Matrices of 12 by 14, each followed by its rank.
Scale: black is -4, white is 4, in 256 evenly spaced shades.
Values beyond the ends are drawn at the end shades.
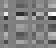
one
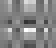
one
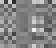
two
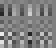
one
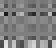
one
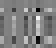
one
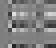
one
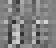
two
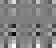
one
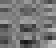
two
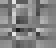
two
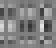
one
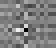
two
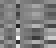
one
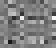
two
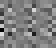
two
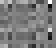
two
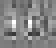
two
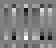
one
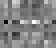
two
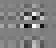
one
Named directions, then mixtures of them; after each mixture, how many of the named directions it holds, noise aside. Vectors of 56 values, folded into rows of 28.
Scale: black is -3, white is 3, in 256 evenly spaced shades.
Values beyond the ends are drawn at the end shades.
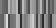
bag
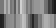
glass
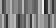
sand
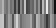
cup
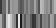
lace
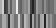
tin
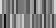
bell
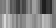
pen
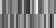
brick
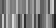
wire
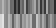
two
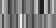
three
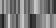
two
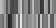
two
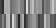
three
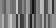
three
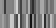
three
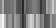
three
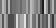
two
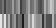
two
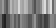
one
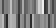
one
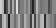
one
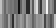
two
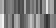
two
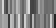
two
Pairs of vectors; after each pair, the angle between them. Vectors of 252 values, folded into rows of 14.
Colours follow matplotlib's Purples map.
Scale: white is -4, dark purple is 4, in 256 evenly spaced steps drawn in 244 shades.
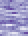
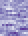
nearly opposite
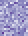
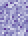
nearly opposite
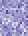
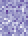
nearly parallel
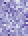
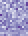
partly opposed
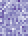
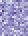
partly aligned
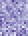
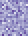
partly aligned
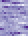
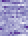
nearly parallel
